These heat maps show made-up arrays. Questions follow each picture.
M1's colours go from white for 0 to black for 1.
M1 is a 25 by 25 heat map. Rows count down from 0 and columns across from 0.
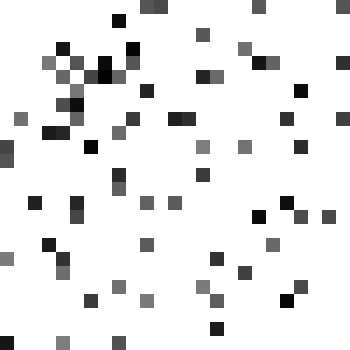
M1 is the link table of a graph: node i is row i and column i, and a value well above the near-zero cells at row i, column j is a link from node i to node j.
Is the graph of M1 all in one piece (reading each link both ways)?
no
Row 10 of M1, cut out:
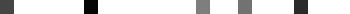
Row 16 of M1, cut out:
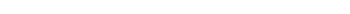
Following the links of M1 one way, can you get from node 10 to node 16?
no
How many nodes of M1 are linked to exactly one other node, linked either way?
5
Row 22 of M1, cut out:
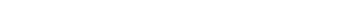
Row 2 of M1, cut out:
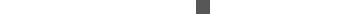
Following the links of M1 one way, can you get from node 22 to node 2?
no
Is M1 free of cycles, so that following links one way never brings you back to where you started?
no
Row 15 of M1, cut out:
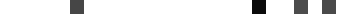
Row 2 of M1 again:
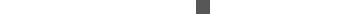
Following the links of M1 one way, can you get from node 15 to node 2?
yes
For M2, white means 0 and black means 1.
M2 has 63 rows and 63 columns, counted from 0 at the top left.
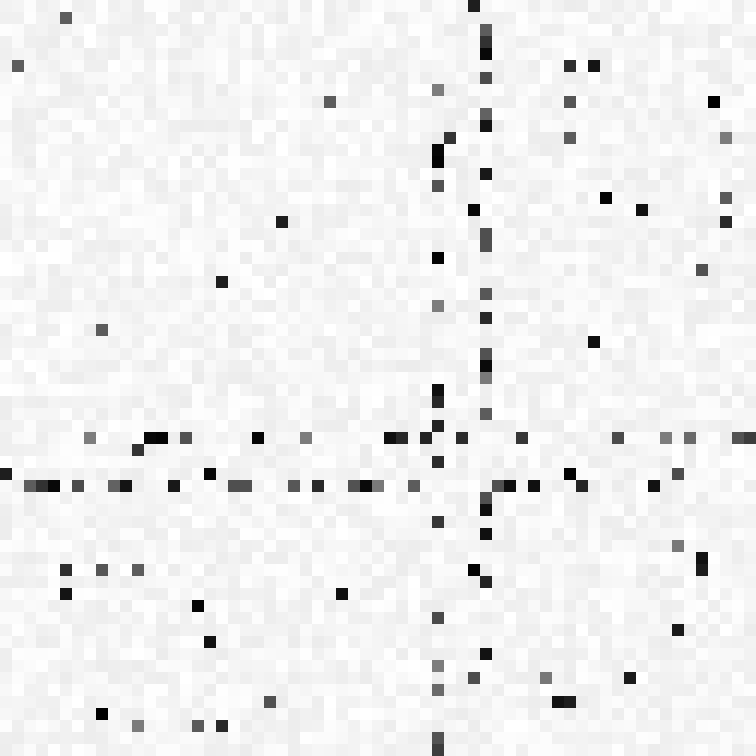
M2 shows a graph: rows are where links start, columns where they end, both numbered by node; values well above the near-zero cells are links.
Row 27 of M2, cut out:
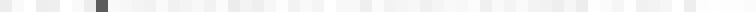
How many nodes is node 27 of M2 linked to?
1
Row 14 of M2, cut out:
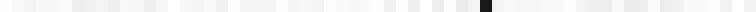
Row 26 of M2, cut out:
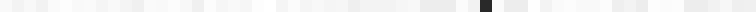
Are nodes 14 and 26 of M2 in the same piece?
yes
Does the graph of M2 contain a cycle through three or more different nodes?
no
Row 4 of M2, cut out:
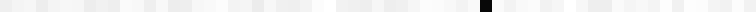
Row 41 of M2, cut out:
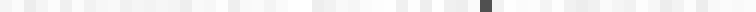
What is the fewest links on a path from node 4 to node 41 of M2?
2
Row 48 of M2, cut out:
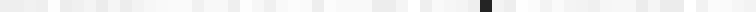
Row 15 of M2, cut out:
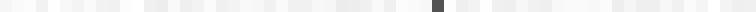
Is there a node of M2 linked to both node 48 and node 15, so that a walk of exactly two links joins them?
no
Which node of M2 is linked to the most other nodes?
node 40
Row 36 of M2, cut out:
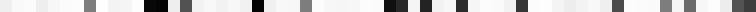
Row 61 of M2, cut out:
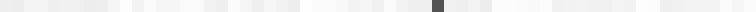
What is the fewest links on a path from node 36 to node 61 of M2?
1
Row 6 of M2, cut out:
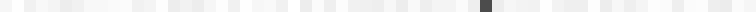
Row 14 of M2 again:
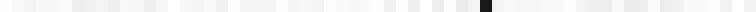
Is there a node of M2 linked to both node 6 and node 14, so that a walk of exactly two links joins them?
yes
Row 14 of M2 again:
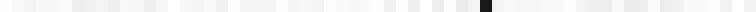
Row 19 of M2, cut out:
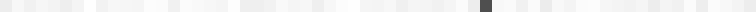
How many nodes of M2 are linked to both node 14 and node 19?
1
